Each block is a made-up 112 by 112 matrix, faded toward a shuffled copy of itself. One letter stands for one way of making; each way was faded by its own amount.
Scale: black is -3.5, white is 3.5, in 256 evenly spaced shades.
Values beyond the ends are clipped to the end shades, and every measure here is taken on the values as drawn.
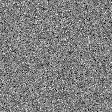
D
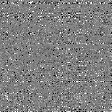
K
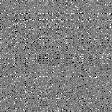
K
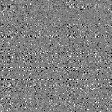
K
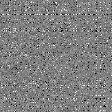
K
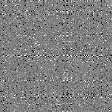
K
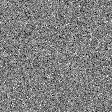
D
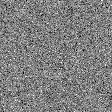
D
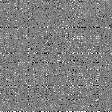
K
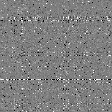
K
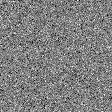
D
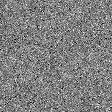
D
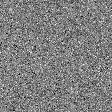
D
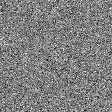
D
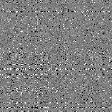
K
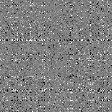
K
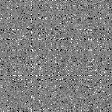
K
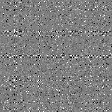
K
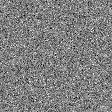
D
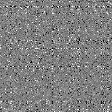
K
